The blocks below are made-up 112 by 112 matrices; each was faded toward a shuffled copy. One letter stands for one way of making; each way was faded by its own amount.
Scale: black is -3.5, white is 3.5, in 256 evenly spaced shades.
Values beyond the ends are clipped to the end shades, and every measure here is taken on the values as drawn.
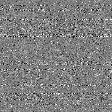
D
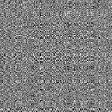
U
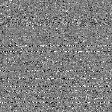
D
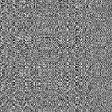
U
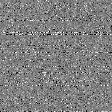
D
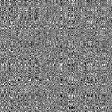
U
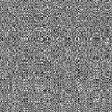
U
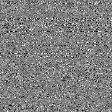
D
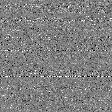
D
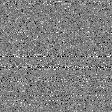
D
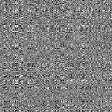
U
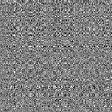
U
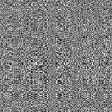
U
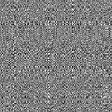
U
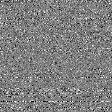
D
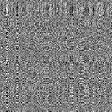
U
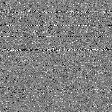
D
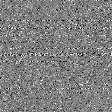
D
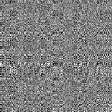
U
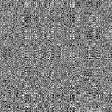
U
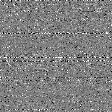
D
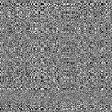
U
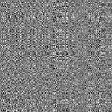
U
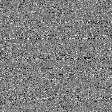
D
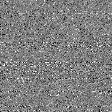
D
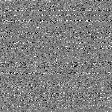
D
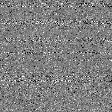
D
